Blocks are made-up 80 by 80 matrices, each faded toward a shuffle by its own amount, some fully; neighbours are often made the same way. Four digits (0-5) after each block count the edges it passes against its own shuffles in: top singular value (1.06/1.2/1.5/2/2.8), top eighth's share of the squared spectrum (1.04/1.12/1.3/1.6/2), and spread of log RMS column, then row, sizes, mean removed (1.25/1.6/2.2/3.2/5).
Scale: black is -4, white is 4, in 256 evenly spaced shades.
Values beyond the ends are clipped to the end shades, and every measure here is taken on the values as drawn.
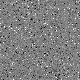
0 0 0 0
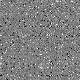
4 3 1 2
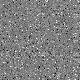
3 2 0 1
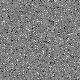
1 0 0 0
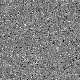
0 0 0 0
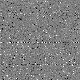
3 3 0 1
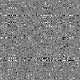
4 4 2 3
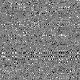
4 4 1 3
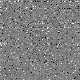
3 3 0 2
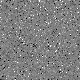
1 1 0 0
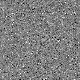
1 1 1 0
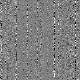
3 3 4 0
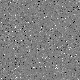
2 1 0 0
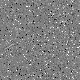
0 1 1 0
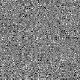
4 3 2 2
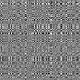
5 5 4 4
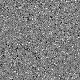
2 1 0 0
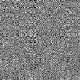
4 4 2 2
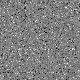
0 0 0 0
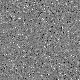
0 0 0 0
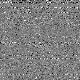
2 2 0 3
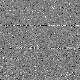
3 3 0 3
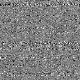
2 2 0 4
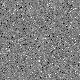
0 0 0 0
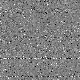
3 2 0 2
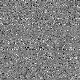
1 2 0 3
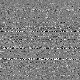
2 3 0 4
